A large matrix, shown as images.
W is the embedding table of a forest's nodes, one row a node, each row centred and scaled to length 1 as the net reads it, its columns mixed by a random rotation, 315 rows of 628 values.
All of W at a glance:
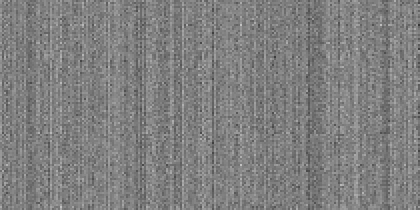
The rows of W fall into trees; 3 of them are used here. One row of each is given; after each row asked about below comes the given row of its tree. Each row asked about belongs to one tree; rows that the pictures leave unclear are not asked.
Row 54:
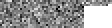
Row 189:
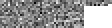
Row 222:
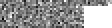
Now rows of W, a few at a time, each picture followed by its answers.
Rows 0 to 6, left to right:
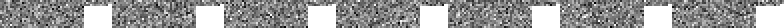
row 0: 54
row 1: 222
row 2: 222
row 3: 189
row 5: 189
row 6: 222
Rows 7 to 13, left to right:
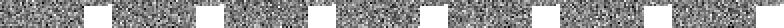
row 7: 54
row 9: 54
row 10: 189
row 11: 222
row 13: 222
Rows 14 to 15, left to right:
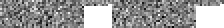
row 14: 54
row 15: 222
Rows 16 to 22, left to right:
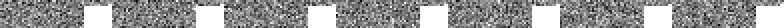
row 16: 54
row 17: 222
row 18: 222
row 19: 54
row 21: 222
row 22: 54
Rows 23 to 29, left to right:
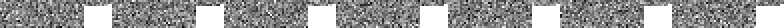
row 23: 222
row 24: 189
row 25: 222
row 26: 189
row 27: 54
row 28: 54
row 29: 189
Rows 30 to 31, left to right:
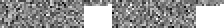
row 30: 222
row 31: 222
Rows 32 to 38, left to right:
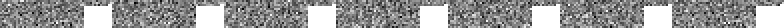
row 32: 189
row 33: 54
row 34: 222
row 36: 189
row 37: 189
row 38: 189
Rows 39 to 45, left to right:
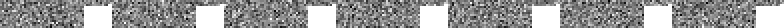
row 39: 189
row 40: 222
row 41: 222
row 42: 222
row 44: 54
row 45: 189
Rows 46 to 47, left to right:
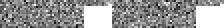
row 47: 222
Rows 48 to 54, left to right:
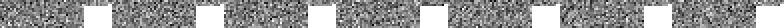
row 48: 222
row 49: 54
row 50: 54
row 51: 189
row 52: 222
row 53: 222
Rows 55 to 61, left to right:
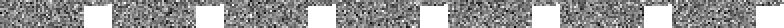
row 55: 222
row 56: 222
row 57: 189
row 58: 189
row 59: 54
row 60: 54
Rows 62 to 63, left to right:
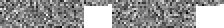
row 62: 222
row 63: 222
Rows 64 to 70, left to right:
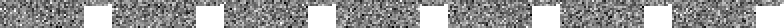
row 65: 222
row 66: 54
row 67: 222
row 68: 54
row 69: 54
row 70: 222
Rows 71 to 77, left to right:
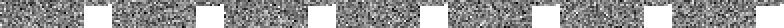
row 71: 54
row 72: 189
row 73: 54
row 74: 54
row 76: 222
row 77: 54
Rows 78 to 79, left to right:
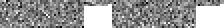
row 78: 222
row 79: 189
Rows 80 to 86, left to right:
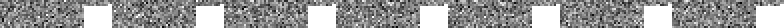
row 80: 222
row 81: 189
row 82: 222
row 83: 222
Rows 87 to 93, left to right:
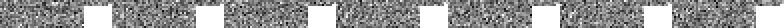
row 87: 222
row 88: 222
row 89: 189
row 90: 222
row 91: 54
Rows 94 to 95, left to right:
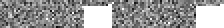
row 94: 222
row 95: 54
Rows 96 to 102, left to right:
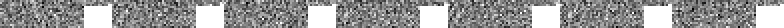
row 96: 54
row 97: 222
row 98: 54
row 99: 222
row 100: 222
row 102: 54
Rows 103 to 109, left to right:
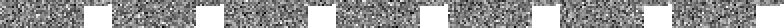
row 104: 189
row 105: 189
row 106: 222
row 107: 54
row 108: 222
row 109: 54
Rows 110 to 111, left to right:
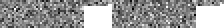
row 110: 222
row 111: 54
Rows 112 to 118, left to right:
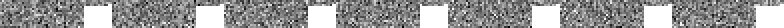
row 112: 54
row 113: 189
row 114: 54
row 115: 54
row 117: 222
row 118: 222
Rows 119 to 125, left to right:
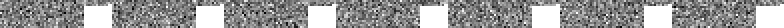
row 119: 54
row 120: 54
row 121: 189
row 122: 222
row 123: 222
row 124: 222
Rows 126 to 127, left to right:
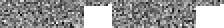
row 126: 189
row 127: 189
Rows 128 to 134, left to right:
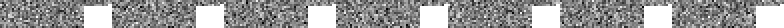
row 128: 222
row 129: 222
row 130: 54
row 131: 189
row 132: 222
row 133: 54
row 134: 222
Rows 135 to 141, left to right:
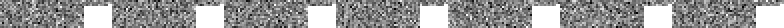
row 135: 54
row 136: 222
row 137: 222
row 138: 222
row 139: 54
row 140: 222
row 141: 54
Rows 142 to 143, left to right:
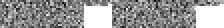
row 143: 222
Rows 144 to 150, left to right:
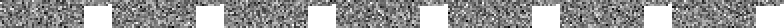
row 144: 54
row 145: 222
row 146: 189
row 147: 222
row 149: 54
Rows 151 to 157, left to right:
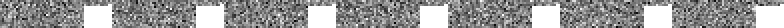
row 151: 222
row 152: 54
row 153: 54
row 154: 222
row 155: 54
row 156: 222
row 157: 222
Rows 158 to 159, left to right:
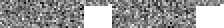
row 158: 54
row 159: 222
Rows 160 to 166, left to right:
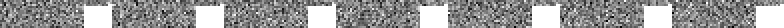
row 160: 222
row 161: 222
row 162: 222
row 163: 222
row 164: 54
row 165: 222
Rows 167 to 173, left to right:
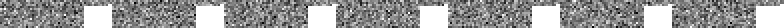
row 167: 222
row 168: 54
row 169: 54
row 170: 222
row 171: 54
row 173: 222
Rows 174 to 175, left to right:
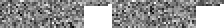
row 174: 189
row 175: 189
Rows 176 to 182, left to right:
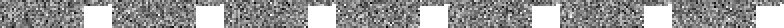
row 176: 222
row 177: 222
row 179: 189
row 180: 222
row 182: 54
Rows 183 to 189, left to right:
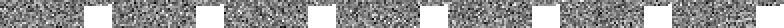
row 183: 222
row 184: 54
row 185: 222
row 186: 54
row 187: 54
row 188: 189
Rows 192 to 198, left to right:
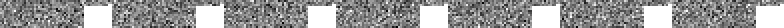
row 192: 54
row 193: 222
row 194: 222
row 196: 189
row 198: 222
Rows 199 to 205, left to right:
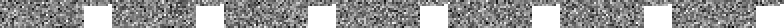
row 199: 222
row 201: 189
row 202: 54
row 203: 54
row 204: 222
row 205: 222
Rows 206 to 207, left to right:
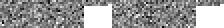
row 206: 54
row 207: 189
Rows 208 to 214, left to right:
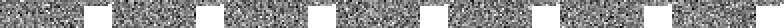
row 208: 189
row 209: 54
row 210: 222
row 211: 54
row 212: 222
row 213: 222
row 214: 54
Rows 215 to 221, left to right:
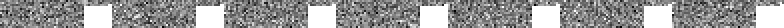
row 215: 54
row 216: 189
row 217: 54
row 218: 189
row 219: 54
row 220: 222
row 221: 54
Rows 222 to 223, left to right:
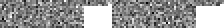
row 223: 189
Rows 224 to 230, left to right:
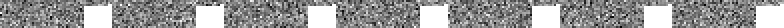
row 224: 54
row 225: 189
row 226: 222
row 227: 54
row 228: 54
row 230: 54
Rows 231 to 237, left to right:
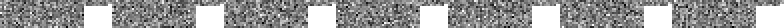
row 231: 54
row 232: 222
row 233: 54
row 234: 189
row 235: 222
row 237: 222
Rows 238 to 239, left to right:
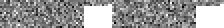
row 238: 222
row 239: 54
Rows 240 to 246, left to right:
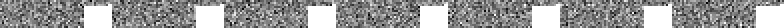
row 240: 54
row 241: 222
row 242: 222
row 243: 54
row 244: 222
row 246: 189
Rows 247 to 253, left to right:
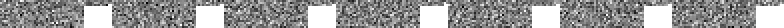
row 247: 189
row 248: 189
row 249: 222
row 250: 54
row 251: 222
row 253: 222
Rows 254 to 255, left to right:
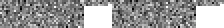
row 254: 54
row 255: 54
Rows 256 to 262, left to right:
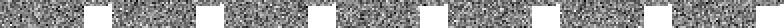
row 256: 54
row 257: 54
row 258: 54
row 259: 222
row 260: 222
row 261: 54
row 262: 189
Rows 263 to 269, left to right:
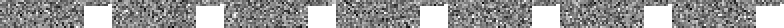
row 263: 189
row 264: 222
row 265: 222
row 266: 189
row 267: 189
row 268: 189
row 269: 222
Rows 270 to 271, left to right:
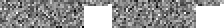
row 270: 222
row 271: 222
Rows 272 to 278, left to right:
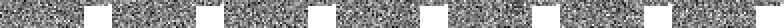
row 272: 54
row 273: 189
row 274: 189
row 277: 222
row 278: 222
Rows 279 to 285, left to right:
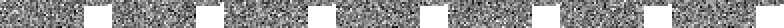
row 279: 222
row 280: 54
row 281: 54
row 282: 222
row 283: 54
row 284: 222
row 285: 222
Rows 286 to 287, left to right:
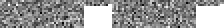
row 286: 189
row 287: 54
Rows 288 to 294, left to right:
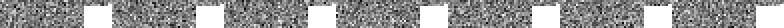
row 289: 54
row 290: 54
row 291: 54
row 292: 54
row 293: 189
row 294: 222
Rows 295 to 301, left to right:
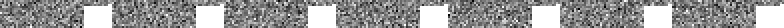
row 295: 189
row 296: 54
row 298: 189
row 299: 54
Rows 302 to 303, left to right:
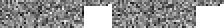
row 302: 189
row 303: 189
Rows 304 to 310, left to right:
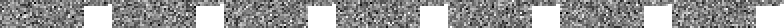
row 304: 189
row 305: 54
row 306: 222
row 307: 189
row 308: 222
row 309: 222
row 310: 222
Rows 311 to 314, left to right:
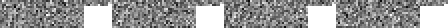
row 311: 222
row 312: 222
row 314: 54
